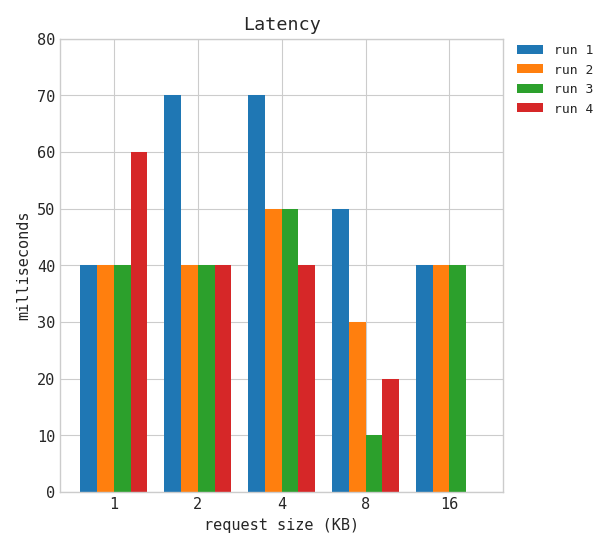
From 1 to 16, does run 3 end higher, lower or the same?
the same
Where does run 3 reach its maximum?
4
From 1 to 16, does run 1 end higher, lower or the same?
the same
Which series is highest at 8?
run 1
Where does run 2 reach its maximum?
4
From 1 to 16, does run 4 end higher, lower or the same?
lower
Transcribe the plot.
Title: Latency
x-axis: request size (KB), ticks 1 2 4 8 16
y-axis: milliseconds, ticks 0 10 20 30 40 50 60 70 80
Legend: run 1, run 2, run 3, run 4
Values:
run 1: 40 70 70 50 40
run 2: 40 40 50 30 40
run 3: 40 40 50 10 40
run 4: 60 40 40 20 0
